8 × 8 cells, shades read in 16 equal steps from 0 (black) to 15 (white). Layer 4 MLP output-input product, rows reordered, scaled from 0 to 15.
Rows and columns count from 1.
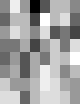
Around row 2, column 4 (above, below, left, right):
0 8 11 15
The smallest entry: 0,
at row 1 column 4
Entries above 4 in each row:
7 7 7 7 8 8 8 8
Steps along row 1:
up down down up up same down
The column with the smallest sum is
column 4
